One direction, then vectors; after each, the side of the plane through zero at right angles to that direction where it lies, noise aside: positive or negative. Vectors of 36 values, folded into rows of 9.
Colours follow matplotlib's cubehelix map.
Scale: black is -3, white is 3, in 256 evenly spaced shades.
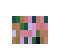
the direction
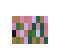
negative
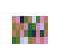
negative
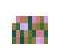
negative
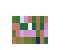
positive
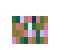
positive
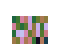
positive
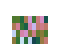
positive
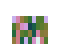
negative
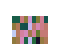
positive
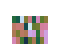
positive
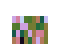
negative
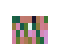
positive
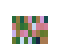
positive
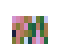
negative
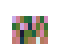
negative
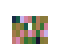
positive
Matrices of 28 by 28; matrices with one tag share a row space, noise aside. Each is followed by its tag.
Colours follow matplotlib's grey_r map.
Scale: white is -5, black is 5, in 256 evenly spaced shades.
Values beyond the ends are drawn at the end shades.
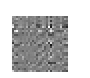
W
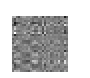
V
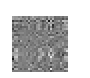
W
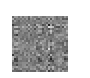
W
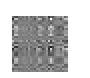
W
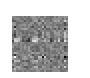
V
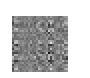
W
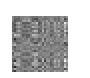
V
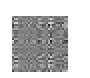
W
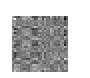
V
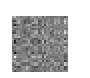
V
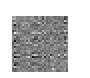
V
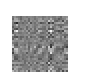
W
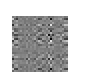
W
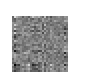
V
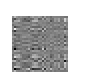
V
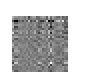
W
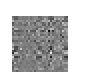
W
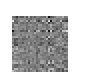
W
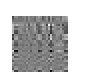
W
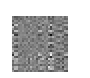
W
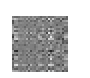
W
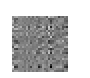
W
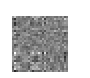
V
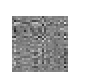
V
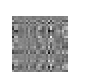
W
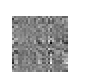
W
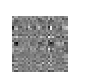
W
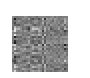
V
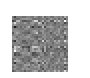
V
